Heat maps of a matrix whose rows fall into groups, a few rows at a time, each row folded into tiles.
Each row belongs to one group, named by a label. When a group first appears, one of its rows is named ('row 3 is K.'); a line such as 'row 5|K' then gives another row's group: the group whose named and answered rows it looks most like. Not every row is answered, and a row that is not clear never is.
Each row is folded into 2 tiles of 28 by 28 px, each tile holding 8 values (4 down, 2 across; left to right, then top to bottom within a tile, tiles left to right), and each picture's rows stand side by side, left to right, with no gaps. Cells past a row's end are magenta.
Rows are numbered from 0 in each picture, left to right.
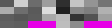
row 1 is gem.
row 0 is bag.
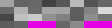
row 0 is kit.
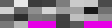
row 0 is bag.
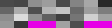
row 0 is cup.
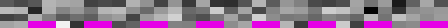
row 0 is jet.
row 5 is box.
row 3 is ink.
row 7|gem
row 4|gem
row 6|jet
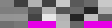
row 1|jet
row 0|ink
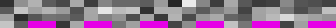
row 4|box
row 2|jet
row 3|bag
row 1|bag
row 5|ink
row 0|gem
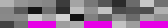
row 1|gem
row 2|gem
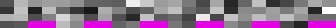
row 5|cup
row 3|jet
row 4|gem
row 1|ink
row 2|bag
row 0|cup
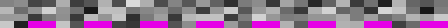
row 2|bag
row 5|box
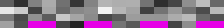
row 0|jet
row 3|cup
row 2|kit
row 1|cup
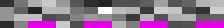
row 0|cup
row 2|jet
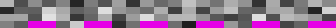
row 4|jet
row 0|ink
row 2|kit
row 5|cup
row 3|cup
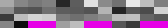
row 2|cup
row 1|gem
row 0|kit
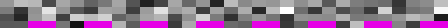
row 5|kit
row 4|kit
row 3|kit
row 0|bag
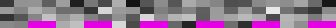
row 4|cup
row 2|jet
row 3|cup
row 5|ink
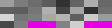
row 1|gem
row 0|ink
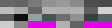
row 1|box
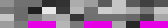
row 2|box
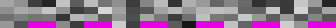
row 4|box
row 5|gem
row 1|kit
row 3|bag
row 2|jet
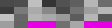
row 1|gem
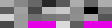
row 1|jet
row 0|ink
